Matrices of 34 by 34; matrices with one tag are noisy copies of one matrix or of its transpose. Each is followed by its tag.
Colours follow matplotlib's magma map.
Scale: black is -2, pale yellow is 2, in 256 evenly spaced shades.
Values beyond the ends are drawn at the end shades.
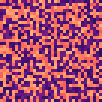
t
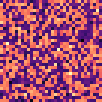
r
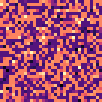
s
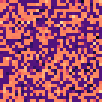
s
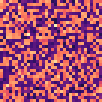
s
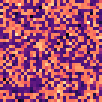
r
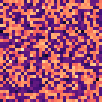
r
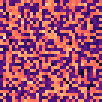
t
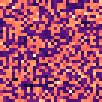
s
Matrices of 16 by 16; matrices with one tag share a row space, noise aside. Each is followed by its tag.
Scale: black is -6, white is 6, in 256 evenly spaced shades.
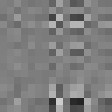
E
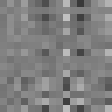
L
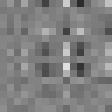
L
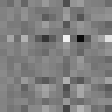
L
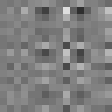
L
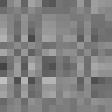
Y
